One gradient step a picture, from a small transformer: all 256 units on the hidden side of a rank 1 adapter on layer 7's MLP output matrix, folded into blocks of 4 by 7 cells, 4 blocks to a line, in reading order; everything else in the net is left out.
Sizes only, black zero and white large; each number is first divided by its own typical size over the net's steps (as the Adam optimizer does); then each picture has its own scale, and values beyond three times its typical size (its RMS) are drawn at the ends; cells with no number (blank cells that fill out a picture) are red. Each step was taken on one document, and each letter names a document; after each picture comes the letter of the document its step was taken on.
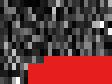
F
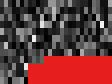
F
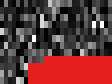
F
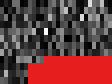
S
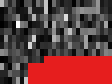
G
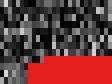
G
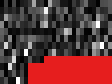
F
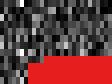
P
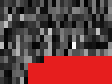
P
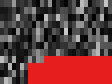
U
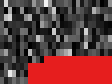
G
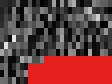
S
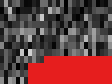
P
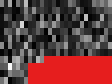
G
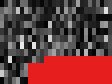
P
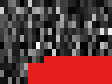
S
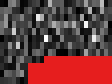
S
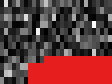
U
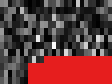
U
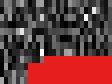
G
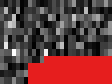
S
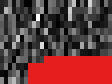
P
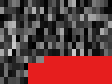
S
